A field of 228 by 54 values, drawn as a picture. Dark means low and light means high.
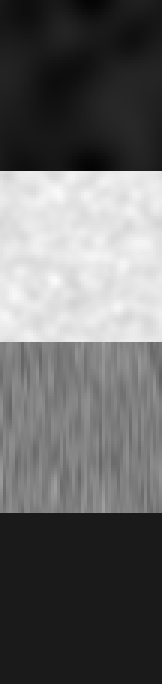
The table splits into 4 rows of 1 panel. Panel 1,1: very low, smooth, faint in contrast. Panel 2,1: very high, blotchy, faint in contrast. Panel 3,1: middling, streaked downward, faint in contrast. Panel 4,1: very low, flat.
